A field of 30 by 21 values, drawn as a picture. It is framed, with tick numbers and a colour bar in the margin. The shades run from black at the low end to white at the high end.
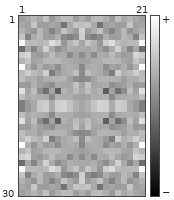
Mirror symmetry: left to right and top to bottom. Seam: none. Calmest part: centre.
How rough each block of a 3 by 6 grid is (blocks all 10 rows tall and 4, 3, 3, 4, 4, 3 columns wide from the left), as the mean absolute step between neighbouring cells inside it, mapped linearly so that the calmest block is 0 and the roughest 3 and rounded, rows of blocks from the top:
2 2 1 1 1 3
1 3 0 0 2 1
2 2 1 1 1 3
